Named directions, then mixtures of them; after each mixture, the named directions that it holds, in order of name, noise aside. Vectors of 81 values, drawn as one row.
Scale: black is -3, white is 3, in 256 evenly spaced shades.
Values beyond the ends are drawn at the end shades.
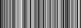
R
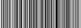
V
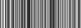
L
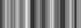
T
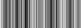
T, V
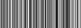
R, V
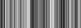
L, T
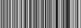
R, V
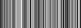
R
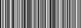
L, R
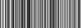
L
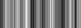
T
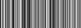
L, R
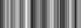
T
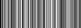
T, V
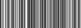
L, T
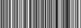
R, V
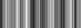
T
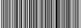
V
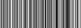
R, V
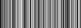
R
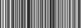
L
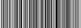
V
